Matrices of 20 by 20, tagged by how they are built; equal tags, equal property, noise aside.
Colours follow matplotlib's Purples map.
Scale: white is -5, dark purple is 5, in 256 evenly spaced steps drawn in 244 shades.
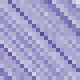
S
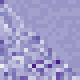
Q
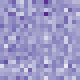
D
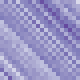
S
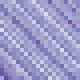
S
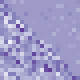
Q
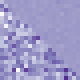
Q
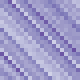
S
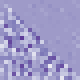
Q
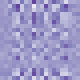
D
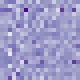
D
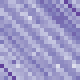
S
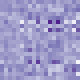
D
